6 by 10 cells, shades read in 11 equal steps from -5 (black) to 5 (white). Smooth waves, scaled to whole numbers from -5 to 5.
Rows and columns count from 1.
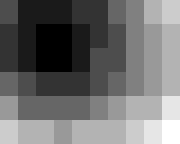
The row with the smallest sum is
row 2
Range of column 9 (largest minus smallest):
3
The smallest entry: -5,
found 4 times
